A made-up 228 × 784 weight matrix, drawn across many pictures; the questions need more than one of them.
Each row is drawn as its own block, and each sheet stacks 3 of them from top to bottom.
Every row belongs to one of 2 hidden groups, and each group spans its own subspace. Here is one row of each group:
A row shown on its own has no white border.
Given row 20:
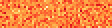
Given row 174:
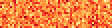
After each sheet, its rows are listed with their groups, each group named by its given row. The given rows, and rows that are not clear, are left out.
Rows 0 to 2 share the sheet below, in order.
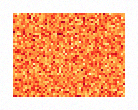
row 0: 174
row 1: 174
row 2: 174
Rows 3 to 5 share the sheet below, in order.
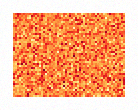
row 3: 174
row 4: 174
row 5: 20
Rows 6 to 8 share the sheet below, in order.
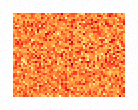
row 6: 20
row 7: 174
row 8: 20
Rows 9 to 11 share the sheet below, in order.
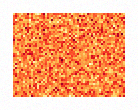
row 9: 20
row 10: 20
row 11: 20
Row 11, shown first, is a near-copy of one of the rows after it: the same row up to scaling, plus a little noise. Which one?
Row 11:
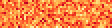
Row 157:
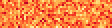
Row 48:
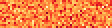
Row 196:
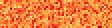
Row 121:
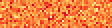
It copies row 157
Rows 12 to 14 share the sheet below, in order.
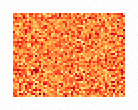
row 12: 174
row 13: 174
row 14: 174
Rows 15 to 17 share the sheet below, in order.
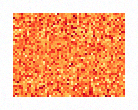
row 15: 20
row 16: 20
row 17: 20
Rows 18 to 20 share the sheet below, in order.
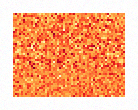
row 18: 20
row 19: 174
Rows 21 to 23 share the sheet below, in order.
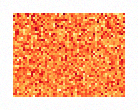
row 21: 174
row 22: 20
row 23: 174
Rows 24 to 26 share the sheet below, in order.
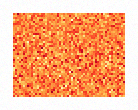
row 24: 174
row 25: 174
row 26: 20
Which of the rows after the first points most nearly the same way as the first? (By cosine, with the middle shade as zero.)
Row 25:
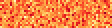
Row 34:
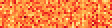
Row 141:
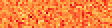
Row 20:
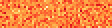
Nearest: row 141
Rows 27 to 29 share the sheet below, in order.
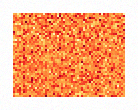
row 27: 174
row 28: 20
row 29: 20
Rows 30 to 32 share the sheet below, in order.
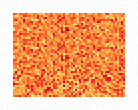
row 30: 20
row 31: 20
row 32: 20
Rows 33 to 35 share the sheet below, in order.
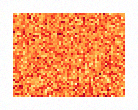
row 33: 174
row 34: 174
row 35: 20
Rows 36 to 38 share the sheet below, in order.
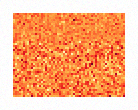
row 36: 174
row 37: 174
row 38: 20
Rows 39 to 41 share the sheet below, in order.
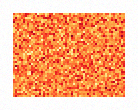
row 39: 20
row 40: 20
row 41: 174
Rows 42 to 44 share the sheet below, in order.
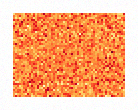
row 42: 174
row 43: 174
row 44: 20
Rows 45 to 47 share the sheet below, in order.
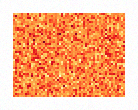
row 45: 174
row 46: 174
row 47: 20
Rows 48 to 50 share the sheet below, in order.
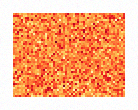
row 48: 20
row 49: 20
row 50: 20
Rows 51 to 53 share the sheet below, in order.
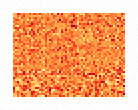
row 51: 20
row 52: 20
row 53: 174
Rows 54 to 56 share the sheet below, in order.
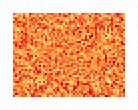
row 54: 174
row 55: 174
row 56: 20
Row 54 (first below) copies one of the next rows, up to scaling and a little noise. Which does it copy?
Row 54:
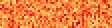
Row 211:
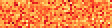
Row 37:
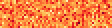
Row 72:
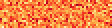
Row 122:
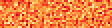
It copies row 37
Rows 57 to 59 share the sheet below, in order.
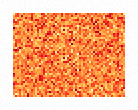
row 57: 20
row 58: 20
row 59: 20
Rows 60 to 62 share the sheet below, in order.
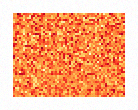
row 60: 174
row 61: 20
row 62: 174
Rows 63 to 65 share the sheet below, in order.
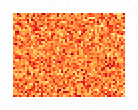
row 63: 174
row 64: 174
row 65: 174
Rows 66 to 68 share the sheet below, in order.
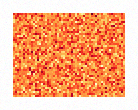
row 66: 174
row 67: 20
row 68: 174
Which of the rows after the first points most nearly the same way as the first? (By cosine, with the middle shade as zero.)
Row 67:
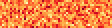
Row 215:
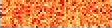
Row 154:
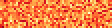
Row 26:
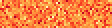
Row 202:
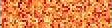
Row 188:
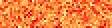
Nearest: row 188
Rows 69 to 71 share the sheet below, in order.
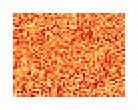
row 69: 20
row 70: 174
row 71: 174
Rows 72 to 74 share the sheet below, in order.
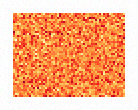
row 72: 174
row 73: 174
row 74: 20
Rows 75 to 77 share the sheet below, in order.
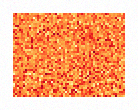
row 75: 20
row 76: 20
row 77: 20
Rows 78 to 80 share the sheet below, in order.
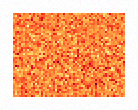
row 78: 174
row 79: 20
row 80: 174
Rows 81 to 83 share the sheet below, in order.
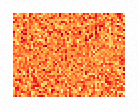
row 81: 174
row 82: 20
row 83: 174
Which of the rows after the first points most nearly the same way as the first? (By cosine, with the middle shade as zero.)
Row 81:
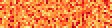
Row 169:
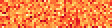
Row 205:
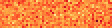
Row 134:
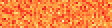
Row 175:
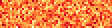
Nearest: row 134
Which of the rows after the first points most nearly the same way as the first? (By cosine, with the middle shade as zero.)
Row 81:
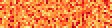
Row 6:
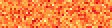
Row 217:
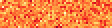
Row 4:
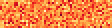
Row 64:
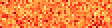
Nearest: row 4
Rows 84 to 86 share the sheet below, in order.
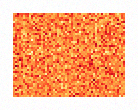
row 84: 174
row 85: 20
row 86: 20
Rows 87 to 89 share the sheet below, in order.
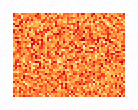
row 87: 20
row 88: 174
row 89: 20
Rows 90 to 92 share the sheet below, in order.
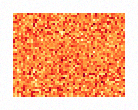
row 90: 20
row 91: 20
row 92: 174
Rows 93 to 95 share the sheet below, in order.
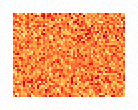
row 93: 20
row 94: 20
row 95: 20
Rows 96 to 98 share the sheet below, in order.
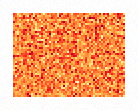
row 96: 174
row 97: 20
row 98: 20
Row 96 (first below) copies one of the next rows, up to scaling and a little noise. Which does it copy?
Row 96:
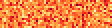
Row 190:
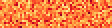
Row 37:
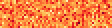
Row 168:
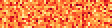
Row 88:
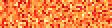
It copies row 168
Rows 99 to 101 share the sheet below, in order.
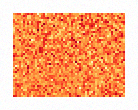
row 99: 20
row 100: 20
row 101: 174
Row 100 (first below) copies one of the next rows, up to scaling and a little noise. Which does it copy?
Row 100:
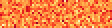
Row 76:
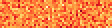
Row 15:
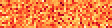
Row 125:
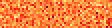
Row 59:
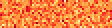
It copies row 59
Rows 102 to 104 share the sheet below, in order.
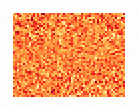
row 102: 174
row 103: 174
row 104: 20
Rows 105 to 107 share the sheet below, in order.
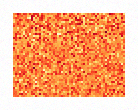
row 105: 174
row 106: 174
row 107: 174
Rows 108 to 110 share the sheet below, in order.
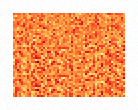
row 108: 174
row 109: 174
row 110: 174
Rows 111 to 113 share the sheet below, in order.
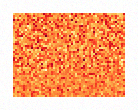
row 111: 174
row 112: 20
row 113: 174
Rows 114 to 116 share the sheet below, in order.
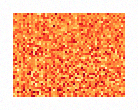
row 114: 20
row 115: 20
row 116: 174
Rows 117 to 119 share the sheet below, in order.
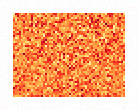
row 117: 20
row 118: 20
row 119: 20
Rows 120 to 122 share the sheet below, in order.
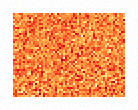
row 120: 20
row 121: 20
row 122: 174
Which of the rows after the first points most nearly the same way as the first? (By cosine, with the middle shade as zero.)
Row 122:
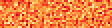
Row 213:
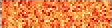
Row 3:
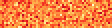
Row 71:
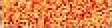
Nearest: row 3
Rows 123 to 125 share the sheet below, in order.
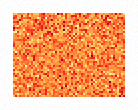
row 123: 20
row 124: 20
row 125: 20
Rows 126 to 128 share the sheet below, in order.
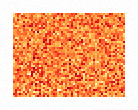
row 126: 20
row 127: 174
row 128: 174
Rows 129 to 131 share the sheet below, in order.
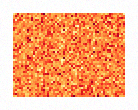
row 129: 20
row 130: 20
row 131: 20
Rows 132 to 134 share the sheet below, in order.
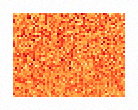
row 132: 174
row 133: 20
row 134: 174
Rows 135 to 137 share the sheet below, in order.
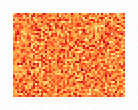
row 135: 174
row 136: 174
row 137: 174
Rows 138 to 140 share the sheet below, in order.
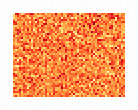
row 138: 20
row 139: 20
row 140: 20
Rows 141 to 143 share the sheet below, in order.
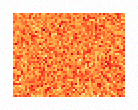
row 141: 174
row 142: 174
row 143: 20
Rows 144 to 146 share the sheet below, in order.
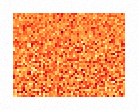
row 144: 20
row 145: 174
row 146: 174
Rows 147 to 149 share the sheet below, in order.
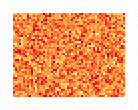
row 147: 174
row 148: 174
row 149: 20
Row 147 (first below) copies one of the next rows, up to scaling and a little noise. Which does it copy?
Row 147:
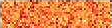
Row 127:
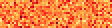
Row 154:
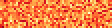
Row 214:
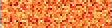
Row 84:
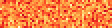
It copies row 127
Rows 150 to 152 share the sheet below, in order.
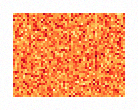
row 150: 174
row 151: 174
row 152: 20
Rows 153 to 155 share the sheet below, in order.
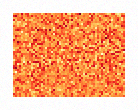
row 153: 174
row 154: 174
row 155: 174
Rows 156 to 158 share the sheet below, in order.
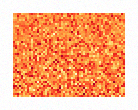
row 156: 20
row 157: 20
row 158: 20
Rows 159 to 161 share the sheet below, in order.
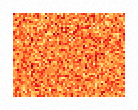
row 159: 20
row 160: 174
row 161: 174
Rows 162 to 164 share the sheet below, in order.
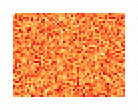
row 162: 20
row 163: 174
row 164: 20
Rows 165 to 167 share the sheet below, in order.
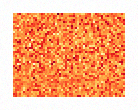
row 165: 20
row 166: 174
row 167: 174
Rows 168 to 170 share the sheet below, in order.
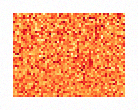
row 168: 174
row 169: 20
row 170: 174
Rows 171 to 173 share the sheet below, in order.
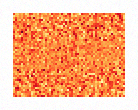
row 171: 174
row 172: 20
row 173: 174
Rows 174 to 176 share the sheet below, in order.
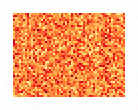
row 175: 20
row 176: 174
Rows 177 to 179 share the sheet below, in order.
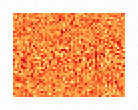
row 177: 20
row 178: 174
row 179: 174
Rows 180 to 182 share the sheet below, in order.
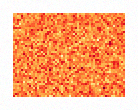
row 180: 20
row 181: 20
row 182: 20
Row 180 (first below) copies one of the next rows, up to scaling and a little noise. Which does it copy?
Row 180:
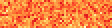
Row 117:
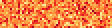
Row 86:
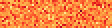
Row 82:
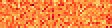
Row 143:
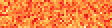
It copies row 143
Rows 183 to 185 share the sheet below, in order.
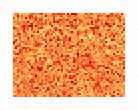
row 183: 20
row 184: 20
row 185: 20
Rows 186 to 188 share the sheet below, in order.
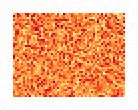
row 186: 174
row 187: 20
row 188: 20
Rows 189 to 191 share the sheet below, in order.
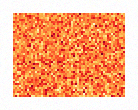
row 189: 20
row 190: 174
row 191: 20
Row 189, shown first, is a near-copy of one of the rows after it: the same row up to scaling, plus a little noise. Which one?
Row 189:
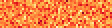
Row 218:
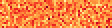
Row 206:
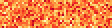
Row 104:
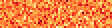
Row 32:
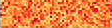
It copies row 104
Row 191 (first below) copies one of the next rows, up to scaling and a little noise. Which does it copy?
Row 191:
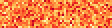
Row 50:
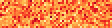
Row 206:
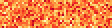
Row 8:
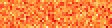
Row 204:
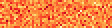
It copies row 206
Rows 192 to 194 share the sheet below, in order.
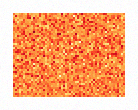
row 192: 174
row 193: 174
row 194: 20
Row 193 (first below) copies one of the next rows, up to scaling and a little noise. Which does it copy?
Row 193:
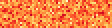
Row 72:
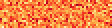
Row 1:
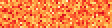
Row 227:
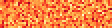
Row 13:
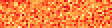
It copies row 1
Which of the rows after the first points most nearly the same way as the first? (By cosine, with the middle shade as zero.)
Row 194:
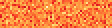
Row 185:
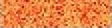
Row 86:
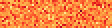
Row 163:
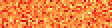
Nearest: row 86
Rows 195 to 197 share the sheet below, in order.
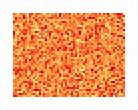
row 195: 174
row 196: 20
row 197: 174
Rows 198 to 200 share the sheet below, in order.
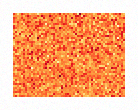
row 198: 20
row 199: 20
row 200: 20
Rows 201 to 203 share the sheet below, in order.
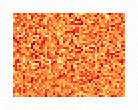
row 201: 174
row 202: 174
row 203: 20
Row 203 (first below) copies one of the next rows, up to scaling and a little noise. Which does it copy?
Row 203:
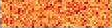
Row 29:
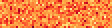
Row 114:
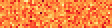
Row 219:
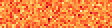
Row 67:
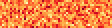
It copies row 29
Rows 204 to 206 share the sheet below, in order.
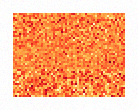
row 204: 20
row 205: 174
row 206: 20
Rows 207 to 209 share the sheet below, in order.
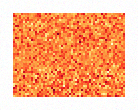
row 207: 20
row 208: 20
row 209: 20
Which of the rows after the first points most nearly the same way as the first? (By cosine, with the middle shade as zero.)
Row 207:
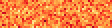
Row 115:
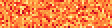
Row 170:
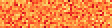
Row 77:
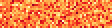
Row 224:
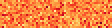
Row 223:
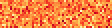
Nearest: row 77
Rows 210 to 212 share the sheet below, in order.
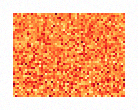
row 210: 20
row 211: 174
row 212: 20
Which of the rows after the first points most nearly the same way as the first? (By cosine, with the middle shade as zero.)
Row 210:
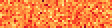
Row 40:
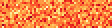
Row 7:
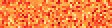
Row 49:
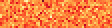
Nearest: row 49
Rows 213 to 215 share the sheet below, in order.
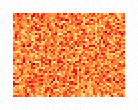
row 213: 174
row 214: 174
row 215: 20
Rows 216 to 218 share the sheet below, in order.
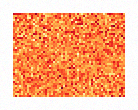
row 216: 174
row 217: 20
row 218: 20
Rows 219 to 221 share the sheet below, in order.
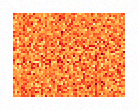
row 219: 20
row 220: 174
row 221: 174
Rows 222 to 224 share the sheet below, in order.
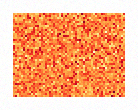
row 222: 174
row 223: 20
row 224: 20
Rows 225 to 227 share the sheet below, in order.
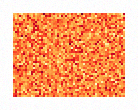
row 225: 174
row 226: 174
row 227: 174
